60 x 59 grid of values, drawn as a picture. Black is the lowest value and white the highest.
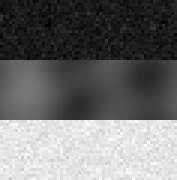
It is made of 3 by 1 panels. Panel 1,1: very low, fine-grained, faint in contrast. Panel 2,1: low, smooth. Panel 3,1: very high, fine-grained, faint in contrast.
